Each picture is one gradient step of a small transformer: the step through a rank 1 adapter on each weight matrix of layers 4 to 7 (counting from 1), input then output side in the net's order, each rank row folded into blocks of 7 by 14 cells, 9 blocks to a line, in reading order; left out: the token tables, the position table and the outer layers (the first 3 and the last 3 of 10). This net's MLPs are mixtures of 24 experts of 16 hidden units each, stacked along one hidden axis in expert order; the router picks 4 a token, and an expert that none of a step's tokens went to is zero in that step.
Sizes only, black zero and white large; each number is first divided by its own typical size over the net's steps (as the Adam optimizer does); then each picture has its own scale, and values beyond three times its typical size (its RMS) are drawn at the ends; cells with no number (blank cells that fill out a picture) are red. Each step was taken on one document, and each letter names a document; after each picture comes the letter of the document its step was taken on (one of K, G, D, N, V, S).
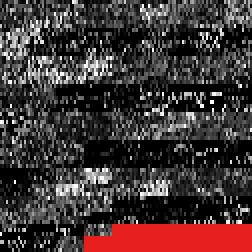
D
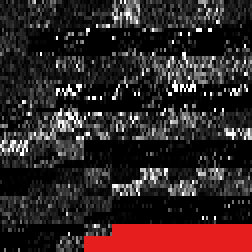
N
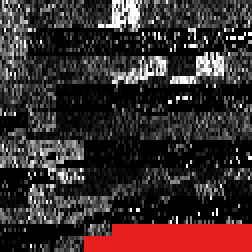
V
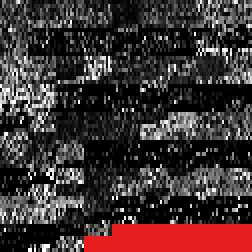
V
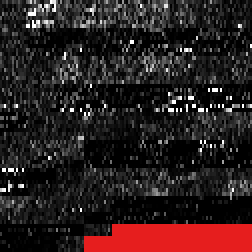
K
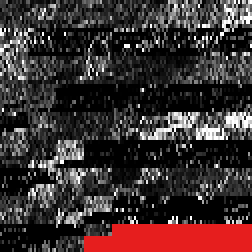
V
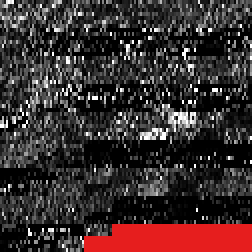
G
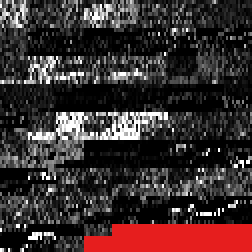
V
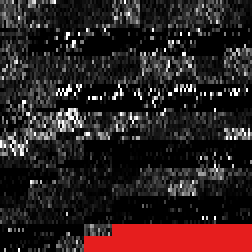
N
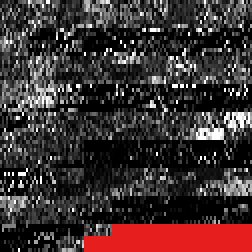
G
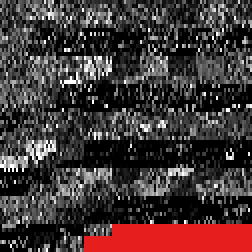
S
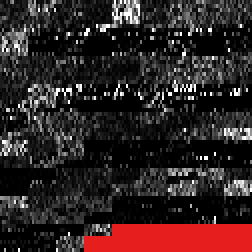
N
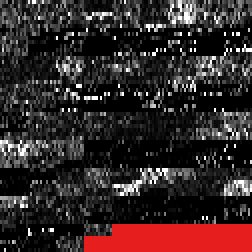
N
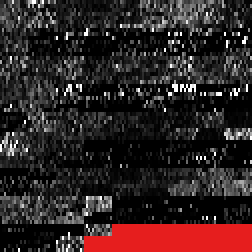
G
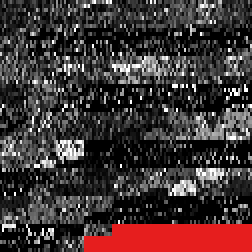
S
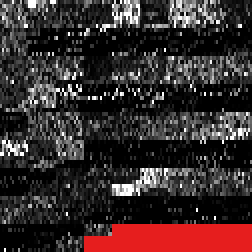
N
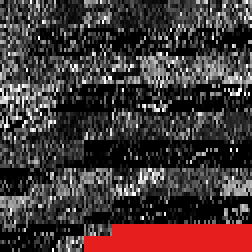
D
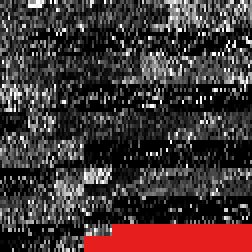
S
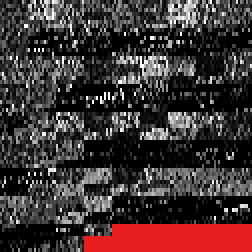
D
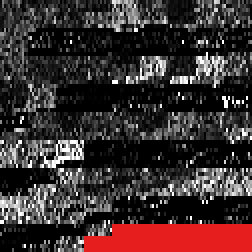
V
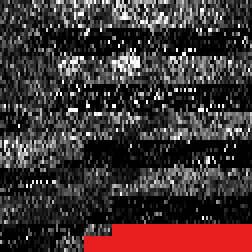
G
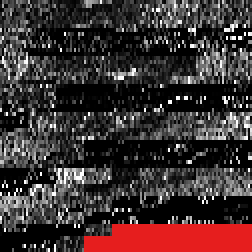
V
